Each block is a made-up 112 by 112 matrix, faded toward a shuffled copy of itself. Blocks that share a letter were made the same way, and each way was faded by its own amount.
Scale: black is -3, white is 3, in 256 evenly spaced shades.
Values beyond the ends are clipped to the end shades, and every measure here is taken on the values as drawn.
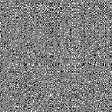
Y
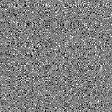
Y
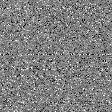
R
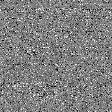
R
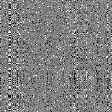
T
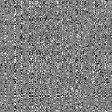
T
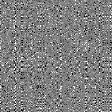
T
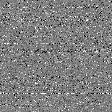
R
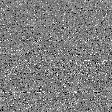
R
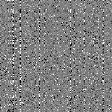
T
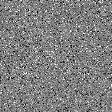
R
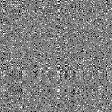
Y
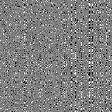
T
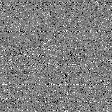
R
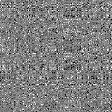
Y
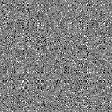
Y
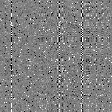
T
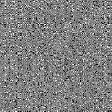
Y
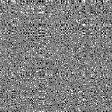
Y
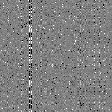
T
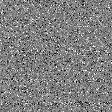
R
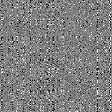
T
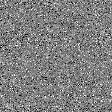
R
